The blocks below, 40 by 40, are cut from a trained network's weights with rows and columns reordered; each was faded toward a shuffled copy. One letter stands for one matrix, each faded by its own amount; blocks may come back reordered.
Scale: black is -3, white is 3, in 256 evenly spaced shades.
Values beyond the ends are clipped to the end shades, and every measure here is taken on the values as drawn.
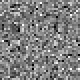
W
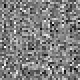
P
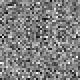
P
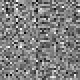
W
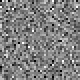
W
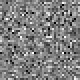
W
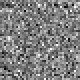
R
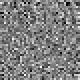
P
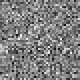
P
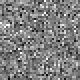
R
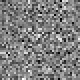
P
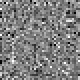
W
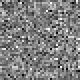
R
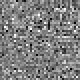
W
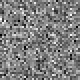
R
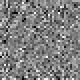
W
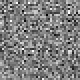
W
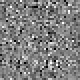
W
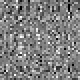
W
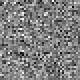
P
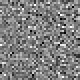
W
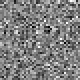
P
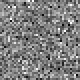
R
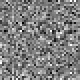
P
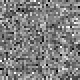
R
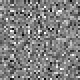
W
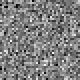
R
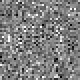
W
